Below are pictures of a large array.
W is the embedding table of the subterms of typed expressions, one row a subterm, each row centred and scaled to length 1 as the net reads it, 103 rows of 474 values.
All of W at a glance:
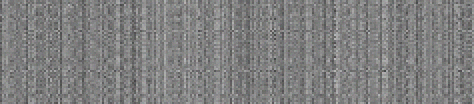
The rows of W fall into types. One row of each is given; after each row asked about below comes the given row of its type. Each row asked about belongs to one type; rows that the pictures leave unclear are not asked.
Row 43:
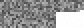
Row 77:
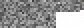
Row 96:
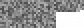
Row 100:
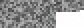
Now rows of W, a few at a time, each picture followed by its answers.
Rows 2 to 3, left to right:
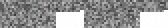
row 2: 77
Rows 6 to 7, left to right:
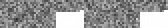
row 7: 43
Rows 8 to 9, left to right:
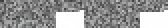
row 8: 100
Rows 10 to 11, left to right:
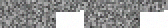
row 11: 43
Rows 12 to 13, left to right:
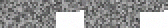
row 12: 100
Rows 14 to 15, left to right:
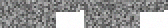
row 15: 77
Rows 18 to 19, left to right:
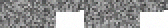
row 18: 100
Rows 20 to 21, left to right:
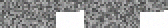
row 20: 43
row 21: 100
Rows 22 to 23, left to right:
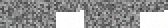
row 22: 96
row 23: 77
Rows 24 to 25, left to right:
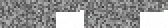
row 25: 43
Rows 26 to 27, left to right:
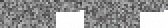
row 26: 43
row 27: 96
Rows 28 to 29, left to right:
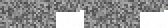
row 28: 96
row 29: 96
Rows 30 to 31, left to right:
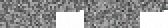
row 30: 43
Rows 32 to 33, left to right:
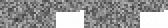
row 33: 96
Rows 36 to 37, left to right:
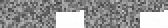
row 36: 100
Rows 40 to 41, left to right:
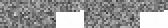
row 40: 96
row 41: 77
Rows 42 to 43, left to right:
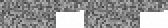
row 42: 43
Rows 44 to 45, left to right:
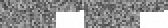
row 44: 43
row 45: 77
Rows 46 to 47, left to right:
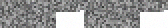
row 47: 43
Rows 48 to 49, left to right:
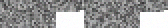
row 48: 43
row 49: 100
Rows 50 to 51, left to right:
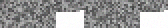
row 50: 100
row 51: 96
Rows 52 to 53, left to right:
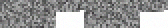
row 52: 100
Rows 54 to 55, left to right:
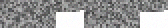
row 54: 100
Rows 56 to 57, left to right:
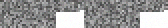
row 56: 43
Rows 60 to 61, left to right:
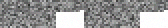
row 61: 77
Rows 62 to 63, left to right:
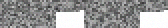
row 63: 100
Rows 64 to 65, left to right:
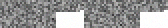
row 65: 43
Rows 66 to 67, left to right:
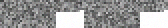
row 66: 43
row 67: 96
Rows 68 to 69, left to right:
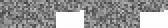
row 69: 96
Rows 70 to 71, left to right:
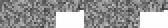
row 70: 100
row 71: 100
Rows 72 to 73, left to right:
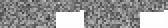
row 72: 77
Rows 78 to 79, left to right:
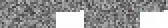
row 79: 43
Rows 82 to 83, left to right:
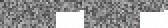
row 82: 43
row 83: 96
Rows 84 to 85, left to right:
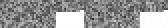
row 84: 100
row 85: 100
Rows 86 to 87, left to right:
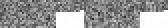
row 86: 77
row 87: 100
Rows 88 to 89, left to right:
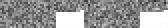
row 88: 96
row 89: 100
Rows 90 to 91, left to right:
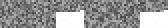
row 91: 100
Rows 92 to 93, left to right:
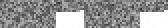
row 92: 100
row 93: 77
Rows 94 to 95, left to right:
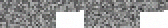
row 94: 43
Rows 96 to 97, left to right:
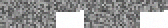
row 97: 43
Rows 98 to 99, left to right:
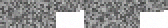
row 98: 96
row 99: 100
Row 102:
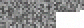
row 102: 96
